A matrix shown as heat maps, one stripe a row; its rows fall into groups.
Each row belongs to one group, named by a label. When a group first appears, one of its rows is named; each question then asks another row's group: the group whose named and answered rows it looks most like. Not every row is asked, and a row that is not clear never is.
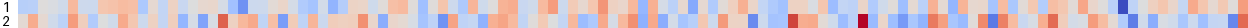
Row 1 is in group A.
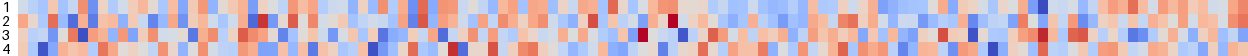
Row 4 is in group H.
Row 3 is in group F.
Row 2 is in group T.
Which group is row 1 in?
T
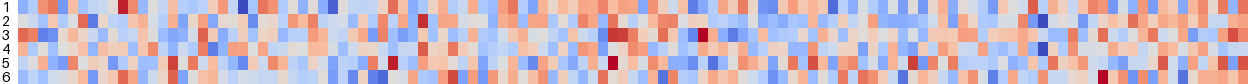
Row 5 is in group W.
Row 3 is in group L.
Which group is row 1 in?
A
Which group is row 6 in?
H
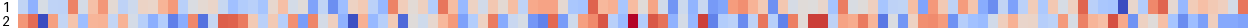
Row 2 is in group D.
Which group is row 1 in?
W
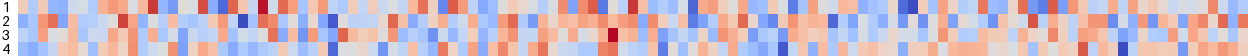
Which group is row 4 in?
H
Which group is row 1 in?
F
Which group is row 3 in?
A
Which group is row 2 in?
A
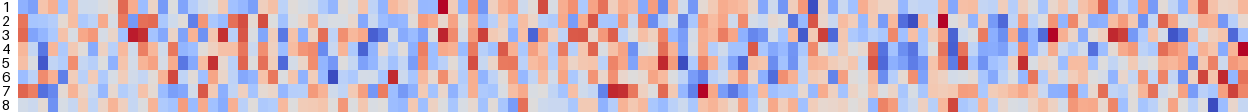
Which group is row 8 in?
F
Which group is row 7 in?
L
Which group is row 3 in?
D
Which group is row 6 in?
W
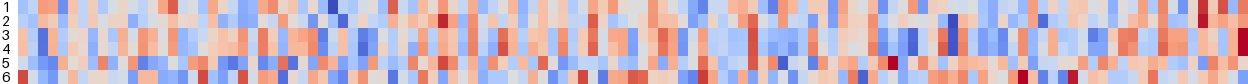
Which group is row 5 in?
H
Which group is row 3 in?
T
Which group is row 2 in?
W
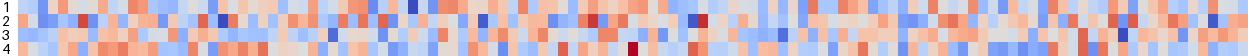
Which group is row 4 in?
D
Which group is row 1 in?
D
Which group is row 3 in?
H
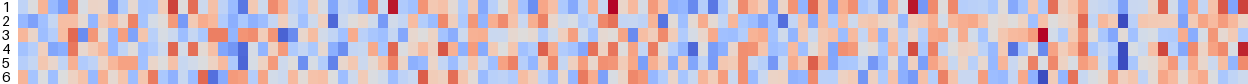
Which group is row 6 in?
F
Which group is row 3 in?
L
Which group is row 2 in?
H
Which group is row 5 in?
A
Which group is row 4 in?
W
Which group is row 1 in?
W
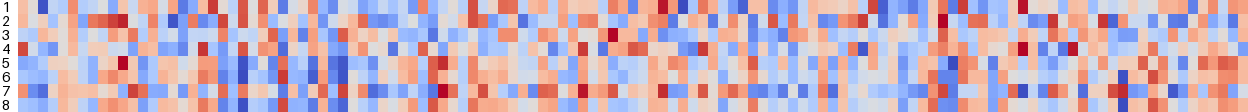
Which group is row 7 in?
D
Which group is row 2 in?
D
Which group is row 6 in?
H
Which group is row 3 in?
A
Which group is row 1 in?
T
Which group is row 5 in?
H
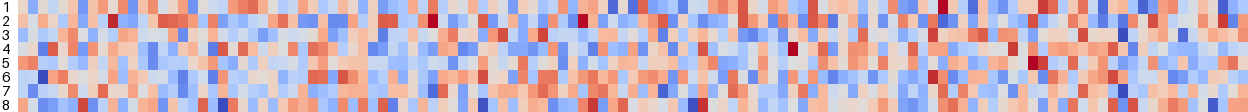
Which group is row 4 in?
D
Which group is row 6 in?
D
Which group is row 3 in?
H
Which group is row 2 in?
W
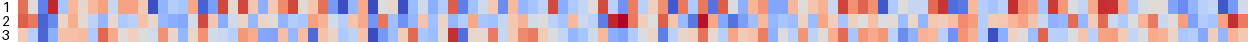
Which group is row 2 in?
L
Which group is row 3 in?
H
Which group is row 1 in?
D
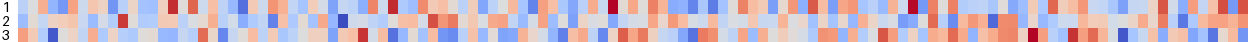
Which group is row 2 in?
H
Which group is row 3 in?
L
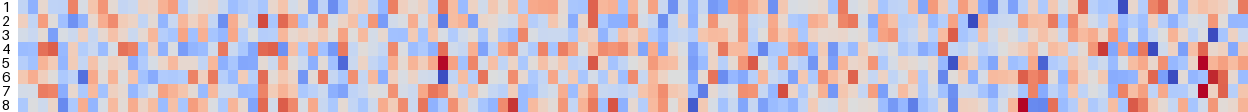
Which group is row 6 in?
L
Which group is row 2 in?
F
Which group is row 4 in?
A
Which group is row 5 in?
W
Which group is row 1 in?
W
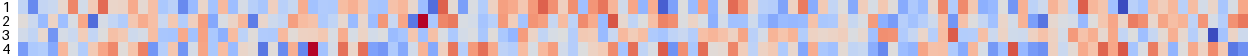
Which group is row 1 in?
A
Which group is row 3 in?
F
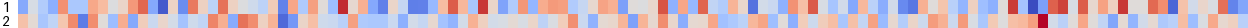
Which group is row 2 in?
L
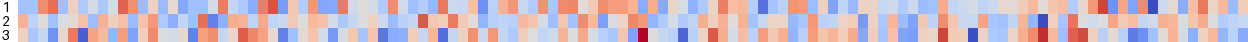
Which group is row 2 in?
F
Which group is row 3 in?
F
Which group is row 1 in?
A
